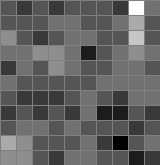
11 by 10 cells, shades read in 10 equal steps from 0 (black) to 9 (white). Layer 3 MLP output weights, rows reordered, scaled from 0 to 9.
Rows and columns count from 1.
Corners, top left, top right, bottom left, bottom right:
3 4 5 2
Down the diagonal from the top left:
3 3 2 5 4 3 3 1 2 4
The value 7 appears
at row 3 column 9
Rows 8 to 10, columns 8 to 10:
1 3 2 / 3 2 3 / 0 3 4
